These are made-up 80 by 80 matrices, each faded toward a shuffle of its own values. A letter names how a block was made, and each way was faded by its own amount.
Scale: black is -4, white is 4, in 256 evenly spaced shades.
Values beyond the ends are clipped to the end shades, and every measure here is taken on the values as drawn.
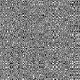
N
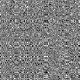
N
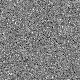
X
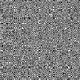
N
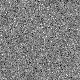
X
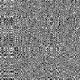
N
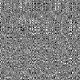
N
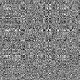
N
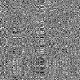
N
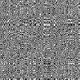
N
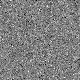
X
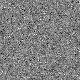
X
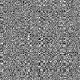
N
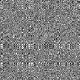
N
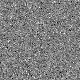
X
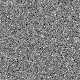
X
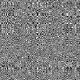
N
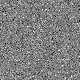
X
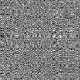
N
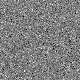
X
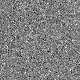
X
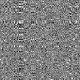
N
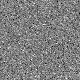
X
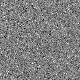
X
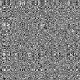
N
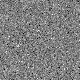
X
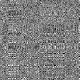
N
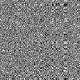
N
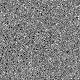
X
